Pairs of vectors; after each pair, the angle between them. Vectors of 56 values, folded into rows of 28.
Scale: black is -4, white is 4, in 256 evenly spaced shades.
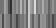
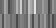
nearly parallel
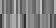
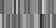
partly opposed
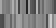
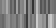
partly aligned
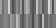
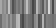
nearly parallel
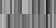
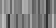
nearly parallel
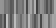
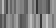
partly aligned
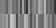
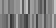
nearly opposite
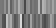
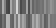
orthogonal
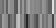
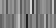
partly aligned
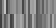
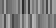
partly aligned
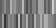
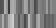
orthogonal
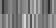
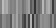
nearly opposite
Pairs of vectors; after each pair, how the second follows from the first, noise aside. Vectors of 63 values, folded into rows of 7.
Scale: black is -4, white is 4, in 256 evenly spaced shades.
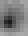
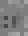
partly zeroed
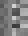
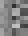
negated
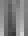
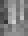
wrapped around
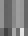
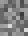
shuffled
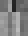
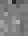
partly zeroed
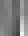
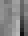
negated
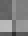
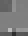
partly zeroed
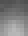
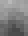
negated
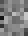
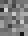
shuffled
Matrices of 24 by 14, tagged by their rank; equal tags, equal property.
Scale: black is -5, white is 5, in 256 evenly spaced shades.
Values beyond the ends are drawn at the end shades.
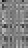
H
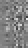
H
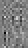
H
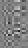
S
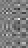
S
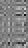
S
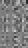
H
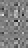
S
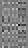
S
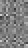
H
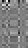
S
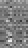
H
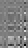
S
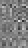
H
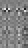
S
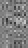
H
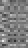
S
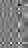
S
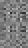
H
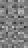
H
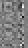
H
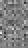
H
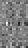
H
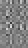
S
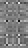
S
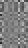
S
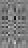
S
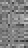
H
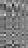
S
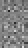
H
